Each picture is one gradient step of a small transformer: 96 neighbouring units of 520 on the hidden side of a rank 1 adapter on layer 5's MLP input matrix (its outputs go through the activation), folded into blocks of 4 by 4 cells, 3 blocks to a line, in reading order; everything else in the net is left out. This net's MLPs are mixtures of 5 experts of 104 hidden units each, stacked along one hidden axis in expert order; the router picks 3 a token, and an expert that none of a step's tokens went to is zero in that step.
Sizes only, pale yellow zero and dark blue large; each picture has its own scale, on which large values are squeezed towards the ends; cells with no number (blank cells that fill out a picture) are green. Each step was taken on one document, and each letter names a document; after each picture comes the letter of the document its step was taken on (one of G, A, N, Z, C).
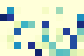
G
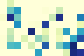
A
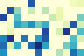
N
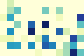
A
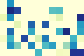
A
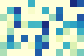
N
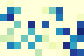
A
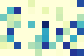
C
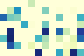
G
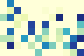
A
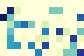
G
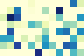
C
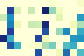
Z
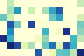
Z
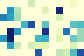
G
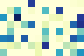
N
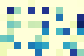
Z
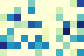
N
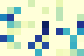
G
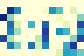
G
